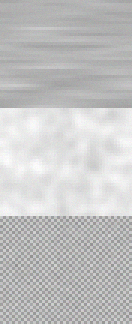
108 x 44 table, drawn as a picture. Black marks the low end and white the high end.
It is made of 3 by 1 panels. Panel 1,1: high, streaked across, faint in contrast. Panel 2,1: very high, blotchy, faint in contrast. Panel 3,1: high, checkered.
